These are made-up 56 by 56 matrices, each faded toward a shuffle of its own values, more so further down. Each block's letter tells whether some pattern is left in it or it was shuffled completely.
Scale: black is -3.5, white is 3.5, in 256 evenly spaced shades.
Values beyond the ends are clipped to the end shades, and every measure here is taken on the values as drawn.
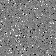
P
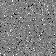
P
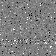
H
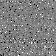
H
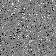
P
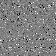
H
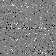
H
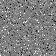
P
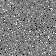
P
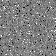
P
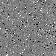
P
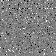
H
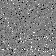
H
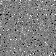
H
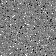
P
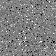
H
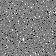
P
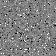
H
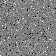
P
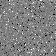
P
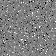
P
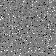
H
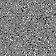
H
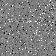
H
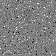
P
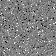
P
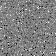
P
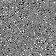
P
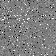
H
